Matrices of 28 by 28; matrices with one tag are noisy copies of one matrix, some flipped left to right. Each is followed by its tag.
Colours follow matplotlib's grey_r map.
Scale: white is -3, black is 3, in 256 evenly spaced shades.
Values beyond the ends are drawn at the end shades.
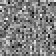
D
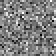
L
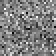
L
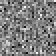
D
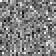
D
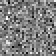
D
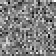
D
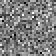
L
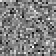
D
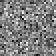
L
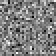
D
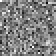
D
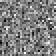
D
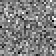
L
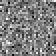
D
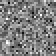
D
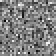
D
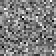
L
